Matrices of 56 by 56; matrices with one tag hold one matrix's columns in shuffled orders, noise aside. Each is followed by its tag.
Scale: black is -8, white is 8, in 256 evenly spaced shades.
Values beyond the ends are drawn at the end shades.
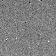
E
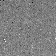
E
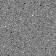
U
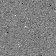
U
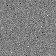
U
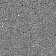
U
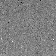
E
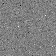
U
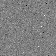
U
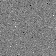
U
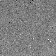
E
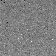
E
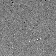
E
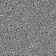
U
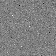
U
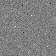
U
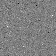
U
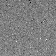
E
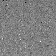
E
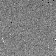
E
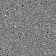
U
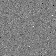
U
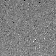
E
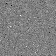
U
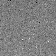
E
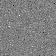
U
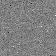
U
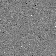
U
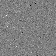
U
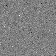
U
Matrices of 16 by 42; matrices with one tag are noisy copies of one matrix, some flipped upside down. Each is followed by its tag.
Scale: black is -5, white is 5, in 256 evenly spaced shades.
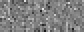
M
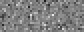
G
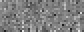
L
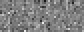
M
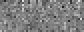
L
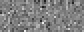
M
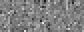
M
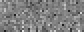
L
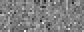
M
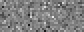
G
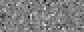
G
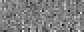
L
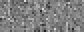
M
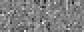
M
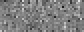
L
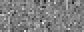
M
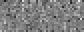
L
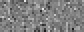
M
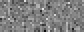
M
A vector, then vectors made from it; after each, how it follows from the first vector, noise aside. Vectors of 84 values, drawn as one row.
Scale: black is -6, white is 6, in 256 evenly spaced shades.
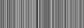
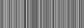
wrapped around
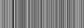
wrapped around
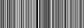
scaled up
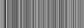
wrapped around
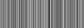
wrapped around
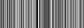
scaled up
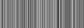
wrapped around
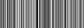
scaled up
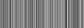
wrapped around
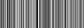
scaled up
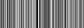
scaled up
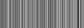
wrapped around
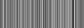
wrapped around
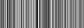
scaled up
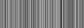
wrapped around
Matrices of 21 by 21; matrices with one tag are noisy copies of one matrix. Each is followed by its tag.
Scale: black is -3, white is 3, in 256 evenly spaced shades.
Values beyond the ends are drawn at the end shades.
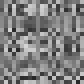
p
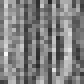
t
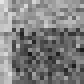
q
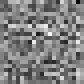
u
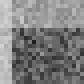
q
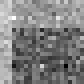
q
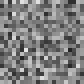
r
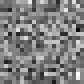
u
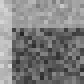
q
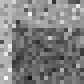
q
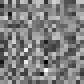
r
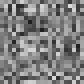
p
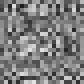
p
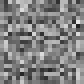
u
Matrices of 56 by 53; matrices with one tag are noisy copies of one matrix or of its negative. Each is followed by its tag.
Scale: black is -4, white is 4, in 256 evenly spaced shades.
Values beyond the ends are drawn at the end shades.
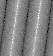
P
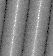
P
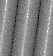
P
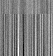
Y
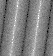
P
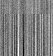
Y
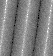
P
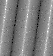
P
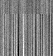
Y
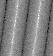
P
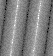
P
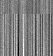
Y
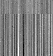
Y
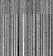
Y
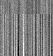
Y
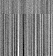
Y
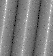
P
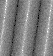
P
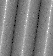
P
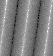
P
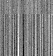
Y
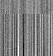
Y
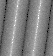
P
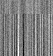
Y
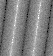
P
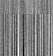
Y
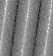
P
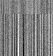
Y
